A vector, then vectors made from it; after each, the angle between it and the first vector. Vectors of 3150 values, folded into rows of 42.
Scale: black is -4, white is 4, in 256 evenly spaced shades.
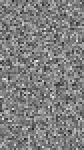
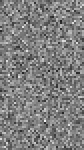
orthogonal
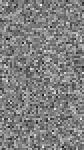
partly aligned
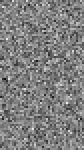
nearly opposite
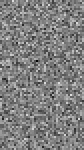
nearly opposite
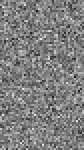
partly opposed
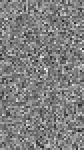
partly opposed
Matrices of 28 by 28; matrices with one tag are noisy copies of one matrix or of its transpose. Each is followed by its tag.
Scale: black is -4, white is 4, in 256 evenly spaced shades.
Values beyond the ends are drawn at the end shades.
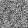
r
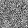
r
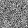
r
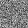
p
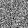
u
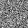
u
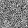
r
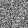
u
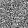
u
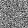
p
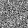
u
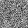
r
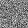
p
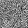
r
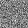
p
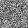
r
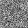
r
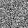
u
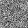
r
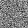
p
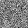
r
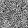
r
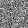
u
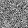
r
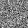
u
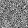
r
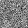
r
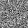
u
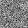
r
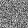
p
